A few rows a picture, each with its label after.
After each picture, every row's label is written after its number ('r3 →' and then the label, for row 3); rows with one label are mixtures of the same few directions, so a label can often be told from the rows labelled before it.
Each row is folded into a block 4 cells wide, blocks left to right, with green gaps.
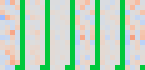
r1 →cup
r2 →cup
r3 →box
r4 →box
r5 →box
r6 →box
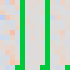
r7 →cup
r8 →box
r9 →cup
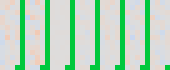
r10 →box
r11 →cup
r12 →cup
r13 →cup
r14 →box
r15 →box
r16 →cup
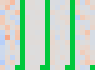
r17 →box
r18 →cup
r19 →box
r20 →cup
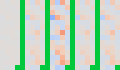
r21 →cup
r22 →cup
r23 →cup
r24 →cup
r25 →cup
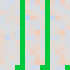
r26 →box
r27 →cup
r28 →cup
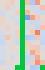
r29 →box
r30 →cup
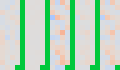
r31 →box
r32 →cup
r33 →cup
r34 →cup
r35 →cup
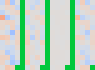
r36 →cup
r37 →box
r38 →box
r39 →cup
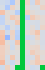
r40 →box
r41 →cup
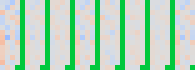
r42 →box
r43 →box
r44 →box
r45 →box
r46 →cup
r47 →cup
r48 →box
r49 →box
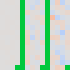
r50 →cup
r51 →box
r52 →cup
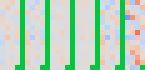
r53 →box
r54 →box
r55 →cup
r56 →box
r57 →box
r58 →cup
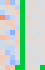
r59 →cup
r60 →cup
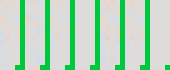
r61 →box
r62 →cup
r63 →box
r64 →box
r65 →box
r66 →box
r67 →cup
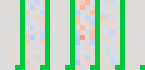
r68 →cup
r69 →box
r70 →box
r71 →box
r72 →cup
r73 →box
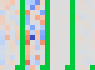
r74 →box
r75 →box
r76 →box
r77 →cup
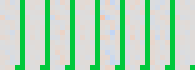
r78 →cup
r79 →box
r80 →cup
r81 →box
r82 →cup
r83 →box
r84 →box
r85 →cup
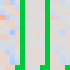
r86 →cup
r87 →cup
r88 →cup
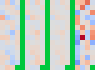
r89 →cup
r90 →cup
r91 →cup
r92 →box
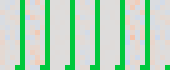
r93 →box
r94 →cup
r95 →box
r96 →cup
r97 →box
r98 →box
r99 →box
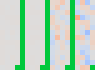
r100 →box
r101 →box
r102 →box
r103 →cup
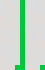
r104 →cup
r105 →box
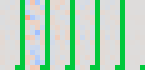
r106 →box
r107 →cup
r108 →box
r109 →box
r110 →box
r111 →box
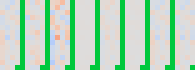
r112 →box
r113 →cup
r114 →box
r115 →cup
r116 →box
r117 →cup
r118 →box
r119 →box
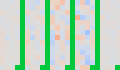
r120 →box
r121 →box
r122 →box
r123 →cup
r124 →cup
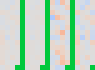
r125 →box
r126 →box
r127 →cup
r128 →box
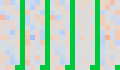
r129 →cup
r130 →box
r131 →cup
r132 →box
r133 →box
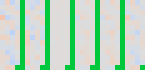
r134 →cup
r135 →box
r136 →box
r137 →cup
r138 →cup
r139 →cup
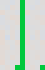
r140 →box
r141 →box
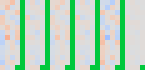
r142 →box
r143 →cup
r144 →box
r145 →cup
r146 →box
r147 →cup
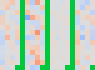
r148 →box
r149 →cup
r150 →box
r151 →box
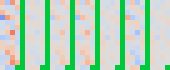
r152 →cup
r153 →cup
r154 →cup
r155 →cup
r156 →box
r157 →cup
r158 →box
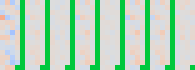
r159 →cup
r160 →cup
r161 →box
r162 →cup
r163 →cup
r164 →cup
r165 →cup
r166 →box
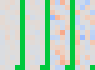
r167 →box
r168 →cup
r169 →cup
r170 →box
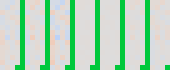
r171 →box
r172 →box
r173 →box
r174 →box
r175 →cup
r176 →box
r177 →box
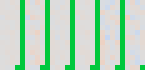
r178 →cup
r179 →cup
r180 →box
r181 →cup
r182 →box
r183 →cup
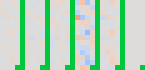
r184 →cup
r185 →box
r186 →box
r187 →cup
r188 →cup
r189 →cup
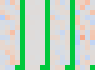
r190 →cup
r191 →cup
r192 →cup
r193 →box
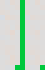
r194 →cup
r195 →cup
